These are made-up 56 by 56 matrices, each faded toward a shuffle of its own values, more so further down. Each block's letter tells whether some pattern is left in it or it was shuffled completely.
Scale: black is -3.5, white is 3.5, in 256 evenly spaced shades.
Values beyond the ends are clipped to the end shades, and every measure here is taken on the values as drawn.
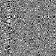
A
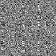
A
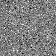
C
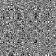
A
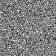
C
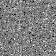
C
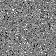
C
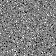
C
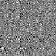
A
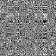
A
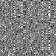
A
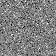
C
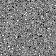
C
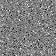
C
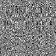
A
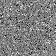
C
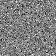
C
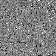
C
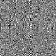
A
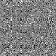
A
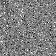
C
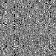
A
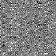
A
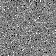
C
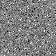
C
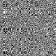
A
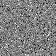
C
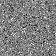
C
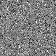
C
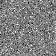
C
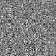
A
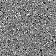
C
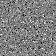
C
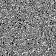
C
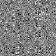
A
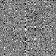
A
